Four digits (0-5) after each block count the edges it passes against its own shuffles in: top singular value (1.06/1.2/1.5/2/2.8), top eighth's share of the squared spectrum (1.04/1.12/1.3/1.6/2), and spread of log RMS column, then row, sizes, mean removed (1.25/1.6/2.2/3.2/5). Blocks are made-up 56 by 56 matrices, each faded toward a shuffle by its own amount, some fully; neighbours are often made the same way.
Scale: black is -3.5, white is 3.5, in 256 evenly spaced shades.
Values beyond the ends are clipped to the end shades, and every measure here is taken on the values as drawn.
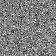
0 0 0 0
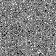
1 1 0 0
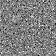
2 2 0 0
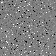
0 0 0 0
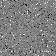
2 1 0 1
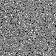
0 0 0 0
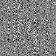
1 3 3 2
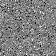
0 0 0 0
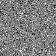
1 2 2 1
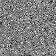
0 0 0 0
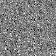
1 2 2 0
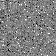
2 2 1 0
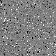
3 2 1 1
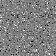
2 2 1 0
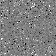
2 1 0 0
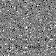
3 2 1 1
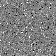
1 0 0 0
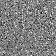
1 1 0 0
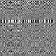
5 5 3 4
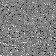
2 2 0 0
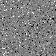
2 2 0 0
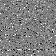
3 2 0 1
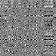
4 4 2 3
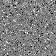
1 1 0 0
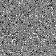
3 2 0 1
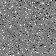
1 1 0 0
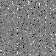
1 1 1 0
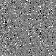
1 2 2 0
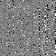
2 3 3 0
